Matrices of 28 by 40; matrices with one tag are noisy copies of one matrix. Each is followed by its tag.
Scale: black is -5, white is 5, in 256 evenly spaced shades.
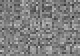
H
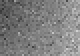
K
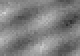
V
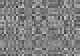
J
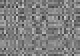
J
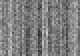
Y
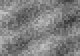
V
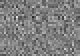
J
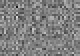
J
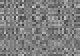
J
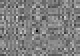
J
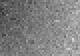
K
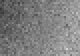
K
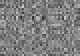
J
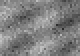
V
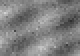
V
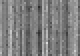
Y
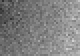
K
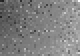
K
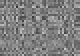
J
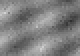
V
